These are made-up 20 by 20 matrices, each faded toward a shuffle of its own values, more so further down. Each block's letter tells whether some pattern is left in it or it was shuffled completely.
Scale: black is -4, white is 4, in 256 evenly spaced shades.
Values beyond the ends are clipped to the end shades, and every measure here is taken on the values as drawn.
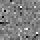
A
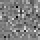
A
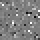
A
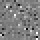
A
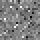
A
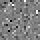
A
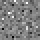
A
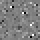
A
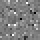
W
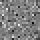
A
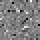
W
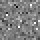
A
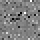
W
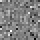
W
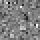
A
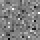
A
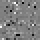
W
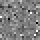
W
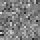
A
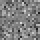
W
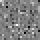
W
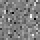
A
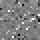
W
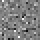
W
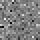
A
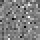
A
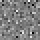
A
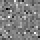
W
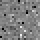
A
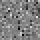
A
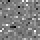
A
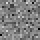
A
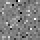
A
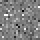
A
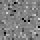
A
